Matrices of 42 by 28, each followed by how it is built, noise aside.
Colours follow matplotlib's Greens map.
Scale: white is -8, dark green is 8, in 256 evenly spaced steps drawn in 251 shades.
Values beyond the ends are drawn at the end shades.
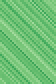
Toeplitz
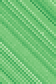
Toeplitz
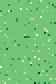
sparse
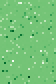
sparse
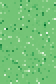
sparse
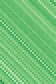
Toeplitz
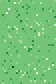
sparse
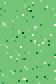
sparse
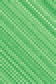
Toeplitz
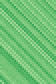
Toeplitz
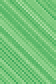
Toeplitz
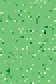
sparse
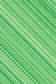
Toeplitz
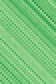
Toeplitz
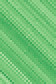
Toeplitz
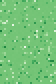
sparse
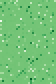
sparse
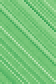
Toeplitz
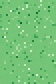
sparse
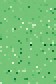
sparse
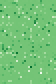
sparse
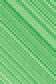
Toeplitz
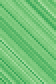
Toeplitz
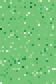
sparse
